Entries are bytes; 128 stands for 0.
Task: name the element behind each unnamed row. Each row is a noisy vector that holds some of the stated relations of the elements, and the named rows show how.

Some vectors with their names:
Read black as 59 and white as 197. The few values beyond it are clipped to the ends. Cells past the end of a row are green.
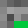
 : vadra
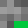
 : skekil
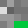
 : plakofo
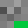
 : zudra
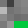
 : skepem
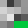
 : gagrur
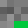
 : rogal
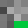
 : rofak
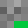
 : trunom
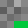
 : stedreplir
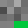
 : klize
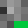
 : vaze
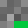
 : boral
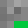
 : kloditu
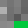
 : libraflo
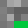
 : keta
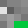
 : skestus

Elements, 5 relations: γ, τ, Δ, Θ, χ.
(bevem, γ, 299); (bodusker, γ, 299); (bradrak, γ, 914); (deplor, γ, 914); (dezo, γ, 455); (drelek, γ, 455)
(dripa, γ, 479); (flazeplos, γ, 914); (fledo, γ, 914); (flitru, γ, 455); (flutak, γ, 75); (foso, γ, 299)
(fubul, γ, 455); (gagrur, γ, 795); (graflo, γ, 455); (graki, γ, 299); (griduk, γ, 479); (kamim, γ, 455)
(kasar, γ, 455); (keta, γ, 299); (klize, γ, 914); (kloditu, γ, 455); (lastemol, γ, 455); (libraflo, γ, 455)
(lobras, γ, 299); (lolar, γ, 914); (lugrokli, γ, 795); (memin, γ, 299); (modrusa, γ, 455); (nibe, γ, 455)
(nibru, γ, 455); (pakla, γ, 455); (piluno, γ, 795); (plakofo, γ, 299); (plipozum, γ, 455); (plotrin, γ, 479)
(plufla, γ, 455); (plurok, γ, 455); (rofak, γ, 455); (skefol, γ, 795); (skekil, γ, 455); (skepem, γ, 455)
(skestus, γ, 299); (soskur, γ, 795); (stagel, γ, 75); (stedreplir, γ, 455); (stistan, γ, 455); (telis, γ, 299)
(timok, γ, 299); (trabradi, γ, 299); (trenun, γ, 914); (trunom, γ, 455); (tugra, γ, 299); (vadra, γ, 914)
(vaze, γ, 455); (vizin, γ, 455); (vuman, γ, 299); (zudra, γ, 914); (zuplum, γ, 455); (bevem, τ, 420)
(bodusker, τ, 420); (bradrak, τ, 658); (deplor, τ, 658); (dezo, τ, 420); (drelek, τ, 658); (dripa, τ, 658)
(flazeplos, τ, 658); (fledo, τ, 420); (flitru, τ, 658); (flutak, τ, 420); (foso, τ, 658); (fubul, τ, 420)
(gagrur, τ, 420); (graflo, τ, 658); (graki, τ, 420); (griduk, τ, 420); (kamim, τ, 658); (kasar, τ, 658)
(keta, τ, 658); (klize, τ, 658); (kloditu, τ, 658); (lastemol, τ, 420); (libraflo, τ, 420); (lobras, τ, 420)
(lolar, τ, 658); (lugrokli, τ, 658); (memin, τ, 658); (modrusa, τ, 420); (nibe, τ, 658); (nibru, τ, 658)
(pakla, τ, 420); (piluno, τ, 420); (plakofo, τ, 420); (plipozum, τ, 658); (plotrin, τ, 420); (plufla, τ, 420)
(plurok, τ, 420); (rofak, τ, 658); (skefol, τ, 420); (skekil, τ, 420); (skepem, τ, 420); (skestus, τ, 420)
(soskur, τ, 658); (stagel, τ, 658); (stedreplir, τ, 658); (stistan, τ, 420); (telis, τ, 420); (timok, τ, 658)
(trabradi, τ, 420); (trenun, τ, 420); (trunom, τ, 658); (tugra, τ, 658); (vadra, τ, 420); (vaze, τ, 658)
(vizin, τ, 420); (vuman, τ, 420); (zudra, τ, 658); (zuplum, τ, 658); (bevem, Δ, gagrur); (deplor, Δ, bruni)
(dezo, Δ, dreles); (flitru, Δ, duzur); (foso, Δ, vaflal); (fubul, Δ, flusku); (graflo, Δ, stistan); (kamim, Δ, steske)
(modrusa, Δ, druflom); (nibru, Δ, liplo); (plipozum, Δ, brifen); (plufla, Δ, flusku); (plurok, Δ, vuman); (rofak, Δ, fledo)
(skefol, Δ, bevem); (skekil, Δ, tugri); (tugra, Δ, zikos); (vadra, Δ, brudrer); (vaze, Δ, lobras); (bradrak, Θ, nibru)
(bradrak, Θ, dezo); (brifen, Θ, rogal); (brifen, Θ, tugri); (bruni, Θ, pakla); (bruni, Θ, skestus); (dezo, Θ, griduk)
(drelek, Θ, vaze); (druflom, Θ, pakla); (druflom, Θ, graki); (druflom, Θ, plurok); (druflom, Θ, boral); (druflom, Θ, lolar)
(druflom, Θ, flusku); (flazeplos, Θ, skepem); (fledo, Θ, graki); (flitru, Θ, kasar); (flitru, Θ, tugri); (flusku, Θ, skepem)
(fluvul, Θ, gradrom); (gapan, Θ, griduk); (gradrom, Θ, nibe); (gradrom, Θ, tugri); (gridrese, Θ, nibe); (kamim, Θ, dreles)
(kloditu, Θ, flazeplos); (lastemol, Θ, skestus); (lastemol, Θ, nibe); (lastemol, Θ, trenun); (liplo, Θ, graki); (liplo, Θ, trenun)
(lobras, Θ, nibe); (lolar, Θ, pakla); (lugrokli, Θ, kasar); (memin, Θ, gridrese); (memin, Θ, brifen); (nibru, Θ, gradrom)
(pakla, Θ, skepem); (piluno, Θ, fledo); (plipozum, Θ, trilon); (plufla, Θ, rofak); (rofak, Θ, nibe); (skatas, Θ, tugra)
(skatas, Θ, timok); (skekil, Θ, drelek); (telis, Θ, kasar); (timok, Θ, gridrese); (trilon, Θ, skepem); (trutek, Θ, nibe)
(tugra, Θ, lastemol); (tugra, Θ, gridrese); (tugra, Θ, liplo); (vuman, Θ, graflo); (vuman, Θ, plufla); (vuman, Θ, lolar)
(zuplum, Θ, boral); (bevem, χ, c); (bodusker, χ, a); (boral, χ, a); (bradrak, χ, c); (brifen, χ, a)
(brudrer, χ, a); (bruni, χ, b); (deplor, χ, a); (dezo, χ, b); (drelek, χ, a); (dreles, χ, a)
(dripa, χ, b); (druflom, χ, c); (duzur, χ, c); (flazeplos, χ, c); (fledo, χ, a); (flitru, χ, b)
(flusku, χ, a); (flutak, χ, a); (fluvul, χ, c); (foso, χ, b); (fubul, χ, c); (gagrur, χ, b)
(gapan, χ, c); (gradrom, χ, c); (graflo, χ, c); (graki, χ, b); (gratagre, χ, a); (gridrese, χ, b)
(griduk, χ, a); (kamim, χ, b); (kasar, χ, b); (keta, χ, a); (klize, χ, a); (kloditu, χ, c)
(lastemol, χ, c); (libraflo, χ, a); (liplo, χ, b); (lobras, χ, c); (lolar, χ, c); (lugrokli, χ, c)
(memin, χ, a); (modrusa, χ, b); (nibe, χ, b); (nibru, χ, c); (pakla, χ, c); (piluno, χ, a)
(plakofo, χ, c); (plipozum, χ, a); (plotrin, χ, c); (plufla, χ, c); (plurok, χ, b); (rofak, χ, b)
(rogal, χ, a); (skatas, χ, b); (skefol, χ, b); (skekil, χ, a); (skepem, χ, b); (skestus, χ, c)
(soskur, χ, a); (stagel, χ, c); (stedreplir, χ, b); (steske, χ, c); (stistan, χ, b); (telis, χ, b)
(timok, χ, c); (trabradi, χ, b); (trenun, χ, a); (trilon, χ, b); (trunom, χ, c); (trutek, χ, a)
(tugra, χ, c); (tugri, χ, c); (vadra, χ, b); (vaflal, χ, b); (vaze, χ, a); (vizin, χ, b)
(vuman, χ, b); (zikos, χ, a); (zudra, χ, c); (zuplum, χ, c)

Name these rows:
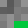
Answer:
gridrese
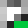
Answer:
bevem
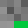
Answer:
griduk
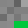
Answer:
druflom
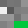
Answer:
vuman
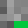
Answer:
foso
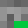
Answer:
modrusa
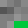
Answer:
tugri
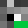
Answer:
fubul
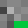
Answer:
kamim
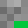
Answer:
lugrokli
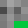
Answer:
stagel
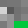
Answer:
trabradi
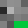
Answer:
deplor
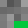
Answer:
trilon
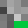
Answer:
nibru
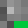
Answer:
plipozum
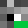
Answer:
plufla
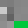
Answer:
lastemol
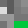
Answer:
graki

